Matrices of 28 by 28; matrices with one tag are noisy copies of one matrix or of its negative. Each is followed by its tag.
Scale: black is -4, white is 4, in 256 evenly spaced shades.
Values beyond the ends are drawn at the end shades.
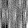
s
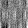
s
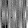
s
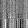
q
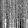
q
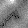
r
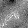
r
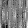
s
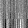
q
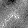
r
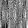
s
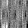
s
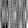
s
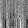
q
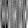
s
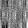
s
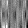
s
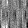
s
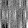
s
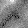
r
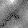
r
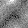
r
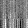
q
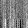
q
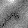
r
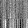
q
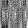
s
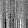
q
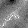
r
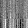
q
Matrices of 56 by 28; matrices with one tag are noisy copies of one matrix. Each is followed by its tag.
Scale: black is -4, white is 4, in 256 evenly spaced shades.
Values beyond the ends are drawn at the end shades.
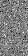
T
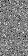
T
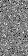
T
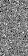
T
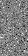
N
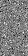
T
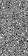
N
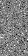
N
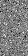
T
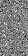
T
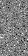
N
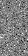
N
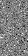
N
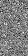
T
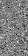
N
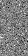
N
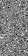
N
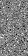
N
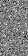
T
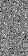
T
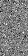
T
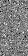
T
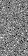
N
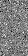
T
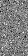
T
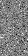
N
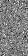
T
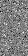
T
